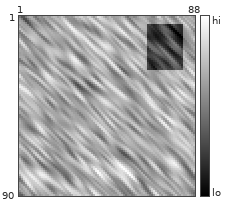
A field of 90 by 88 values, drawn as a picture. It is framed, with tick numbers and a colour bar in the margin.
Histogram: skewed, a long tail of low values. Odd patch: lower, in the top right. Grain: diagonal, down to the right. Ninth with the lowest average: top right.
